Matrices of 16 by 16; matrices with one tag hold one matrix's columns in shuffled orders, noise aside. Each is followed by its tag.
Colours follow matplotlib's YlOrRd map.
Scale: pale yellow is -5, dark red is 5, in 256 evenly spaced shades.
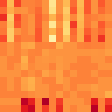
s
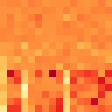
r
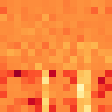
r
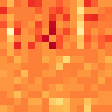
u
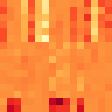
s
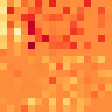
u
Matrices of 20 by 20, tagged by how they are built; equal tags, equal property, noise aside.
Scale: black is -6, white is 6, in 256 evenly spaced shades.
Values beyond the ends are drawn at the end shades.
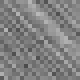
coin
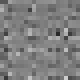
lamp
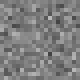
lamp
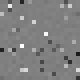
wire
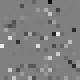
wire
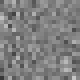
lamp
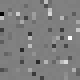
wire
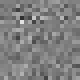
lamp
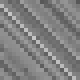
coin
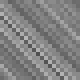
coin
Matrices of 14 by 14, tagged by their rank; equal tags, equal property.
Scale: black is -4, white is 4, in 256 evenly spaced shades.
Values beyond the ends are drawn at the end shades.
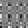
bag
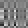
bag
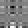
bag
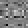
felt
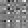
felt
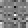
felt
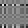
bag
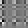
bag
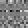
felt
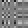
bag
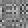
felt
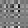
bag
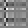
bag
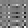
bag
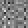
felt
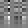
bag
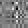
felt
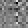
felt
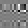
bag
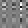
bag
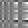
bag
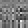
felt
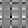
bag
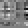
felt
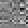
felt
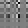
bag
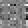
felt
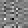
felt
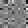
felt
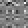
felt
